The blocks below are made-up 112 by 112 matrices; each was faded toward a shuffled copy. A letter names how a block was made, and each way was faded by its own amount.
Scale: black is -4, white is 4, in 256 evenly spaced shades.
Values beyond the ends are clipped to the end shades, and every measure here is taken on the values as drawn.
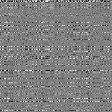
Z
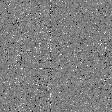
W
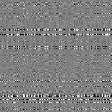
Z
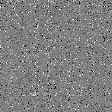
W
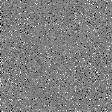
W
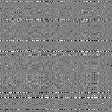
Z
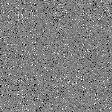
W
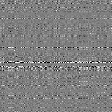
Z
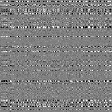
Z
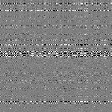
Z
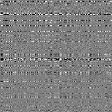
Z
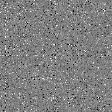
W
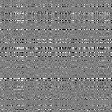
Z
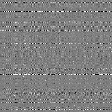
Z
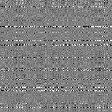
Z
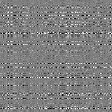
Z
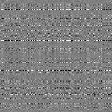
Z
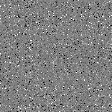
W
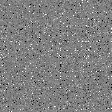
W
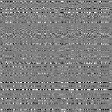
Z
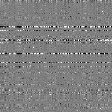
Z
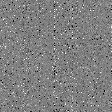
W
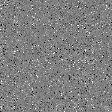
W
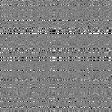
Z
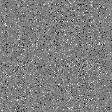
W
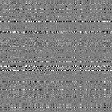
Z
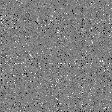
W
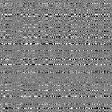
Z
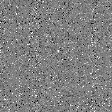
W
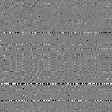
Z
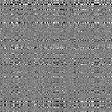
Z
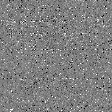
W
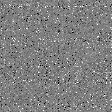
W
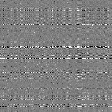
Z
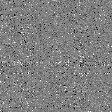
W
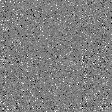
W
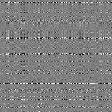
Z
